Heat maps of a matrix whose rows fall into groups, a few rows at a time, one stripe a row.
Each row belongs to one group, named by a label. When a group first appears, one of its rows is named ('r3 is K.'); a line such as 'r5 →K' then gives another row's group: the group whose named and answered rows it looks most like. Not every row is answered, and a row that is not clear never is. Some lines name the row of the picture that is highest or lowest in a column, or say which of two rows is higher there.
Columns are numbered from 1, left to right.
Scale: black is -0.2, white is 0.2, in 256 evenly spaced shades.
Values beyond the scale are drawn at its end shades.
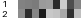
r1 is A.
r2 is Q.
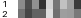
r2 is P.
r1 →P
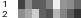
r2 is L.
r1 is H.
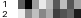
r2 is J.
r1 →A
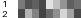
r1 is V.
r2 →H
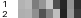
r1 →J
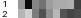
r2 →L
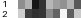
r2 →Q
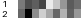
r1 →V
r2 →A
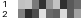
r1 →L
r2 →A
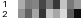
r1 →Q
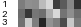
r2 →V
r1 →J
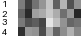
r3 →V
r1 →A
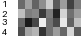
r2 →Q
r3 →A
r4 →H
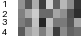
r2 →L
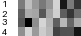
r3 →A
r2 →L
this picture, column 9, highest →3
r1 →L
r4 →J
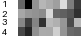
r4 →V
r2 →J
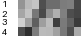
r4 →A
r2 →L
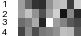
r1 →Q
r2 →L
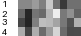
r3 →A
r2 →V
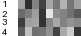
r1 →Q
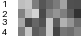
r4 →J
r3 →P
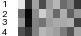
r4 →A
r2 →A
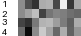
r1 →A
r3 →A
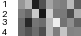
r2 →Q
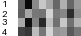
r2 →J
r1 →A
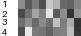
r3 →H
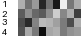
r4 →H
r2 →H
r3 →A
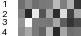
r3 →L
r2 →Q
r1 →H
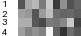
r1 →J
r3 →H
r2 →J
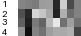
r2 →A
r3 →V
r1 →A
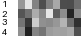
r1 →L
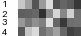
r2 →H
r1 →J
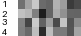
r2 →L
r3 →Q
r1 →L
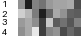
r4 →L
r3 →J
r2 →L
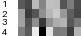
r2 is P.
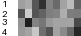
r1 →H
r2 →H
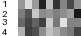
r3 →P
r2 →P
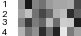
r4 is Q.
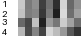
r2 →Q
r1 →Q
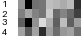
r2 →J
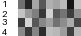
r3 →H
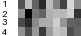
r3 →V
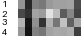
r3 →Q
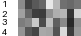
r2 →Q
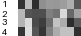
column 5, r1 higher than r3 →Yes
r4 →H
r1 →H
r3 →L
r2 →Q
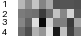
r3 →Q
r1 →J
